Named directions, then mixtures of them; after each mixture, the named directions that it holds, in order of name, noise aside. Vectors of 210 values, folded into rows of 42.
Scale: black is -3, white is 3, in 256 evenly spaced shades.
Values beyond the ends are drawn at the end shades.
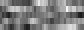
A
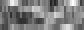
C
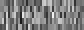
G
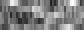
C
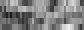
A, C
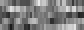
A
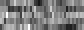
A, G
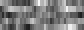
A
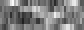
C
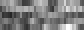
A, C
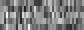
A, G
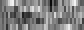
C, G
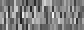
G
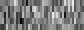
C, G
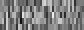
G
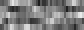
A, C
